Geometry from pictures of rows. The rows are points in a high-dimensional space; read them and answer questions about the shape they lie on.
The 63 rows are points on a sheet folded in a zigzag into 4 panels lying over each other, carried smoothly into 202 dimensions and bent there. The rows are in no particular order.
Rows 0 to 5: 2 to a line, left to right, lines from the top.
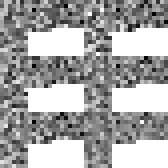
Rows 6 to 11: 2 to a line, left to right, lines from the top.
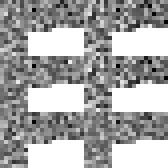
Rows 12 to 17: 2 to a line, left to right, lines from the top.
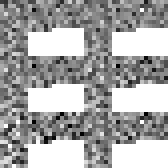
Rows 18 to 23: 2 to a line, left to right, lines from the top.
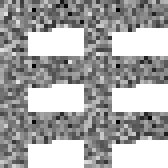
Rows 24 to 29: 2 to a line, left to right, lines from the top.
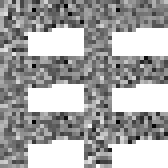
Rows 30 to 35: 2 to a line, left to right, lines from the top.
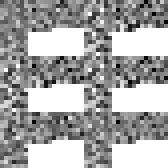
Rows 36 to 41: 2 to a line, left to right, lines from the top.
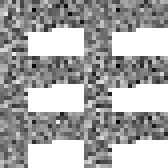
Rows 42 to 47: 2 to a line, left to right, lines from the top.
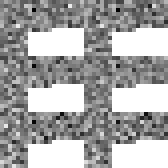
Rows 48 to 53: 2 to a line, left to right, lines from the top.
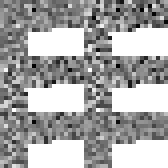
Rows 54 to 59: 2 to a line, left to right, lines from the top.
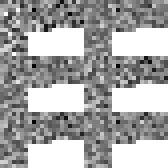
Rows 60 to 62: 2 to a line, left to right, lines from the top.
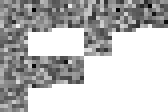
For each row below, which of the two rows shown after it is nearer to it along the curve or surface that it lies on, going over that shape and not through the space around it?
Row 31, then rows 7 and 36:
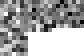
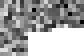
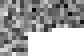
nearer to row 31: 7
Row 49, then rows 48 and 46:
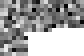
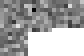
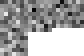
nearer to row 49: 48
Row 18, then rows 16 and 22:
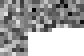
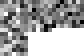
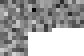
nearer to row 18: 16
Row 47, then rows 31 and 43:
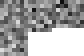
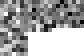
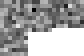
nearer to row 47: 31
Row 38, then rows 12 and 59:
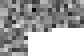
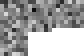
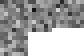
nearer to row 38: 12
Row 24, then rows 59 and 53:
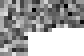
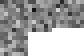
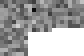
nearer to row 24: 59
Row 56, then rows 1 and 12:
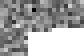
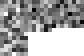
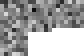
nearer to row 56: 12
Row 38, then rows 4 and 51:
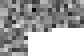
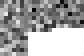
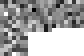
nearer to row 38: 51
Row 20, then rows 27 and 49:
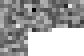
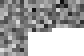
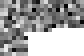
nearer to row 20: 49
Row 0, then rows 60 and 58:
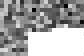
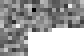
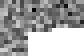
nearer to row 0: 58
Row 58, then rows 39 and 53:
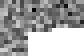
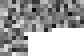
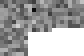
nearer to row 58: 39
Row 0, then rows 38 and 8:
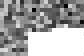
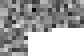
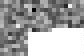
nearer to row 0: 8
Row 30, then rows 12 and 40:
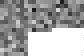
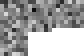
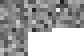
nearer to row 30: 40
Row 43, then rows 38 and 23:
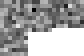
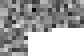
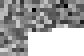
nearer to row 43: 38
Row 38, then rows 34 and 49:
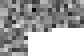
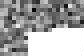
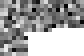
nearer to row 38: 49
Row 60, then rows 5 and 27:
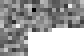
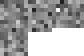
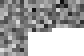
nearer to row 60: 5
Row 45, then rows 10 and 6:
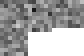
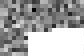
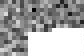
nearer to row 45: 10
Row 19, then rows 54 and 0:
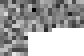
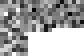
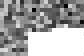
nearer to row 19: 54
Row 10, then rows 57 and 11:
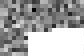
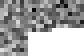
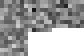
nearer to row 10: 11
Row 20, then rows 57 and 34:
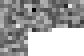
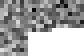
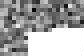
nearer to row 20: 34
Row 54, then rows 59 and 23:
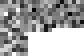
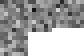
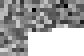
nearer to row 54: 23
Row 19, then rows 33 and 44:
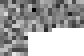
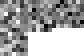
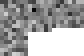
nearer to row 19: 44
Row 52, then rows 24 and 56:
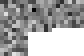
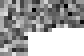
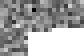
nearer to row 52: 56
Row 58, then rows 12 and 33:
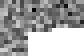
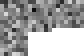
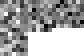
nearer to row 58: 33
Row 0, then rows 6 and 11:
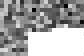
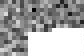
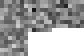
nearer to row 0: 6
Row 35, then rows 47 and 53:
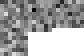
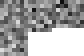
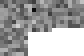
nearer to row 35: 53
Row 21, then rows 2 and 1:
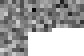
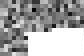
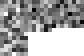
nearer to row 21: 1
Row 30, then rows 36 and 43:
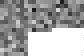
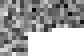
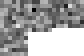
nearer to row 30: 36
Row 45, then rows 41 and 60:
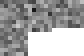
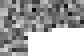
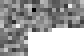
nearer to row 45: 60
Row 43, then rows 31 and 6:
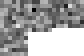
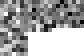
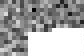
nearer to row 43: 6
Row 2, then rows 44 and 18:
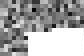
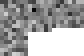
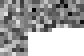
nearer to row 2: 44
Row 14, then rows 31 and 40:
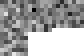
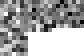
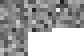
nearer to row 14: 40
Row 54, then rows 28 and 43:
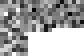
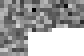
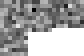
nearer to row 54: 28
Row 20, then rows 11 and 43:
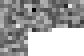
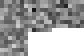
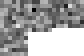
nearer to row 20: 43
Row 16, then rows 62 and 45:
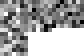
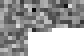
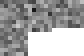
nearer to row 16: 62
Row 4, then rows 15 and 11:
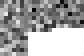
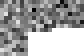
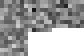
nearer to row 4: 15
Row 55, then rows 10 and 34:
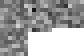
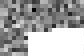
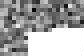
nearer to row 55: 34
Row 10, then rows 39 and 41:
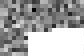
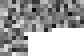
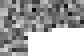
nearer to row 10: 39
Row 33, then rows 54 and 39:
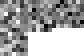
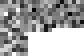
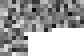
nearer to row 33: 54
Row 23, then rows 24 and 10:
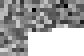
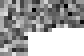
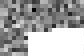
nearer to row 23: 24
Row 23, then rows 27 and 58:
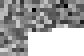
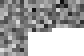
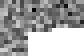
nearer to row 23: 27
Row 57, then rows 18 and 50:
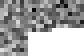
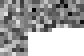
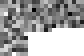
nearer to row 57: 18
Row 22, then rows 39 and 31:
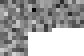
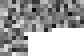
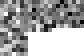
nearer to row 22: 39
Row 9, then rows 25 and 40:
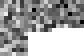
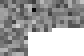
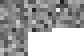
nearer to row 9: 40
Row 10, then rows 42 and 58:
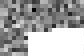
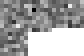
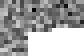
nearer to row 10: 42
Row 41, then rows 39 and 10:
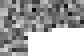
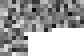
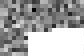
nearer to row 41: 39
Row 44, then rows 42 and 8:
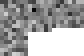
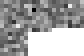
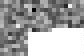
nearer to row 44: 42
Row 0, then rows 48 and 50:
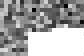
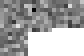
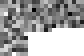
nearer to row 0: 50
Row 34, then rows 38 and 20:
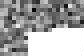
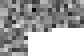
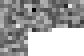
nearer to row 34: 20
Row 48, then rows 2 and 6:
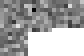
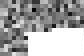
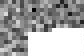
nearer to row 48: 2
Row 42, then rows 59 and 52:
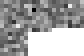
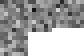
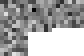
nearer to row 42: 52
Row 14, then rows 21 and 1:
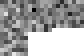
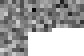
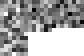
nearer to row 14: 21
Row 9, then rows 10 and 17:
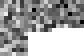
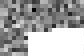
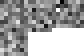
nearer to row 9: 17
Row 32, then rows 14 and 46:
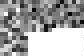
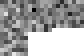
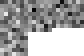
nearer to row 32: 46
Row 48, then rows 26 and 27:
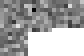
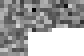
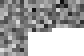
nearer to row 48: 26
